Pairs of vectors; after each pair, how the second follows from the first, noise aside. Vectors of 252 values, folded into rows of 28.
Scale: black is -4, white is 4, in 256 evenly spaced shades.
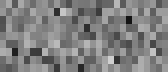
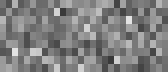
negated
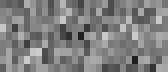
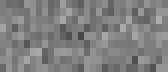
shrunk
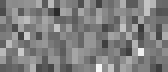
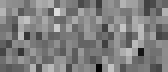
sign-scrambled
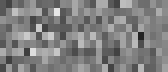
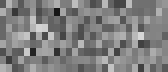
sign-scrambled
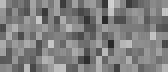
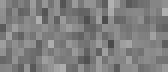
shrunk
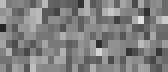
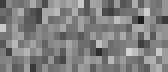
negated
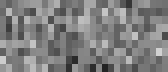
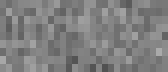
shrunk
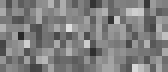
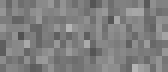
shrunk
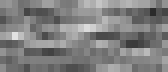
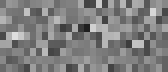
sign-scrambled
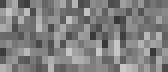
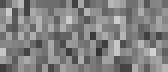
sign-scrambled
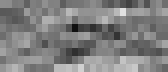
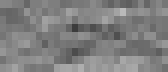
shrunk
